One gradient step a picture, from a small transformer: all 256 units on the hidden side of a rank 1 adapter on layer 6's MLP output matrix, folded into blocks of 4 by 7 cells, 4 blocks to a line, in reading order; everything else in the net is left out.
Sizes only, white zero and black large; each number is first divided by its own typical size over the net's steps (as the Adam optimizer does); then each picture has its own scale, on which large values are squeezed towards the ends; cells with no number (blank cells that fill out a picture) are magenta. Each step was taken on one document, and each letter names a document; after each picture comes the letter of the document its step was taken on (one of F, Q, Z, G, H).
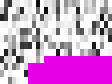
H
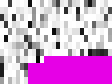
H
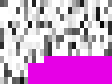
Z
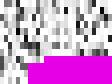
H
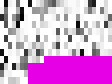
H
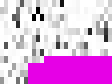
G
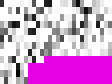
Z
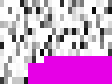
Z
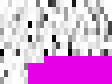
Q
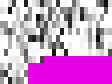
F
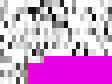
G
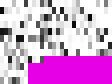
F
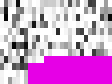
H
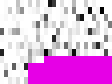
Q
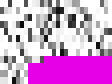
F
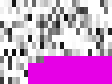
F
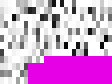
G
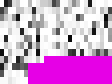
H
